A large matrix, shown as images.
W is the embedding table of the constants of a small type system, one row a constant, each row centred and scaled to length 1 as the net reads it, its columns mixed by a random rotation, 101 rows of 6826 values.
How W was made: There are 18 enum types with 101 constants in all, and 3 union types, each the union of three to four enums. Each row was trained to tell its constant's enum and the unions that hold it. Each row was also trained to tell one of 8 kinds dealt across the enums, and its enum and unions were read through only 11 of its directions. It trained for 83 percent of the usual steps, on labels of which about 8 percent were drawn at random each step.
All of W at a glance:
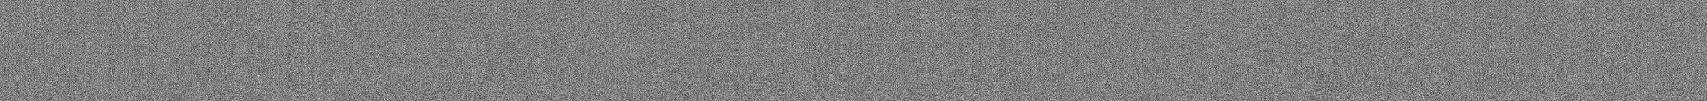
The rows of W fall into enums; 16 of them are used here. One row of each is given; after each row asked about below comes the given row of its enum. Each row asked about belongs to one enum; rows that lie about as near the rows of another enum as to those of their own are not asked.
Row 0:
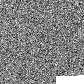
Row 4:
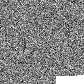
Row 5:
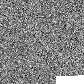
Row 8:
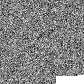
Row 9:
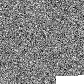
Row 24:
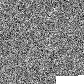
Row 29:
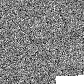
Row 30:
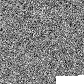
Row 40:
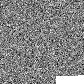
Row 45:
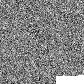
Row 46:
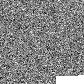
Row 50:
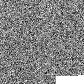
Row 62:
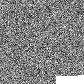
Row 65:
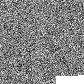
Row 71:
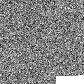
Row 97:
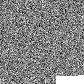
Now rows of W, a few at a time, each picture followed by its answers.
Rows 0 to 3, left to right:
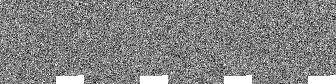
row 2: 8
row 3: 0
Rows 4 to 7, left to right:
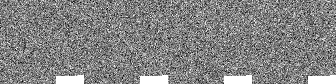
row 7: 0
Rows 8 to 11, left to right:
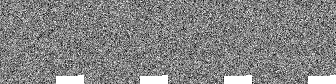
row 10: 0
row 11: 30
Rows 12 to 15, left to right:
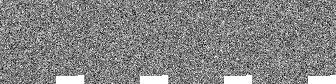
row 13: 97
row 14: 40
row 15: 9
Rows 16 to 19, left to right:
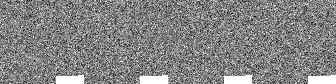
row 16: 30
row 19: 46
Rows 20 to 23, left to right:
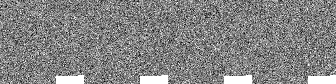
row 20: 65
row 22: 5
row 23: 8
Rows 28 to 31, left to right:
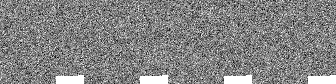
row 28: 50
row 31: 46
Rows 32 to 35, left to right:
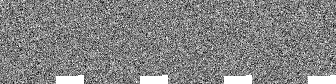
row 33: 45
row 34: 24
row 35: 50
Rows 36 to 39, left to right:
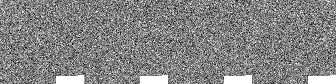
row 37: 40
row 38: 5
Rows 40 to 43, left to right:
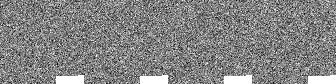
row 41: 62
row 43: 0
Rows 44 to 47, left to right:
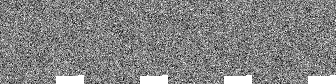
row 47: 65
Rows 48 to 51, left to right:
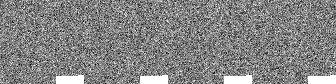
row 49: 0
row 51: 50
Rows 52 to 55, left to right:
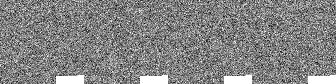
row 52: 46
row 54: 5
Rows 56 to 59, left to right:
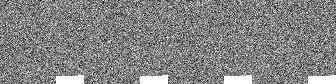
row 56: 40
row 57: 45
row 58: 62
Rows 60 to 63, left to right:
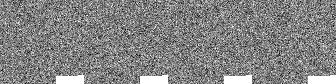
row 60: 62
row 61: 9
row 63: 50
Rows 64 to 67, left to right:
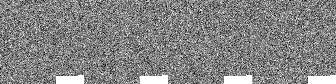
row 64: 24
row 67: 40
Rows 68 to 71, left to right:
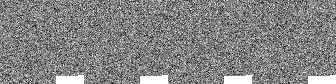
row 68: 65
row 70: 46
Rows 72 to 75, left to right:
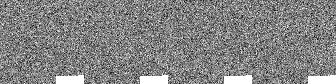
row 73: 5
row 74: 71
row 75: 29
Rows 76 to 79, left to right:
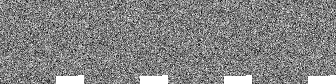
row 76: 24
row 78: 40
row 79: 24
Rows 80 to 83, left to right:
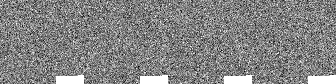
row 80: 24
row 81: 5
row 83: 62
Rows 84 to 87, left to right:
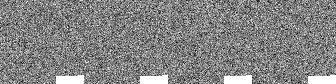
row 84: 4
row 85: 8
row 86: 50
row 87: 45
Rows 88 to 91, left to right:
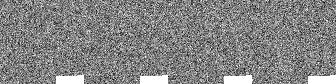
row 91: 8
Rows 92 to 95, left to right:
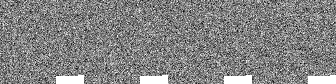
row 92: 45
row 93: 45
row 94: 46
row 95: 65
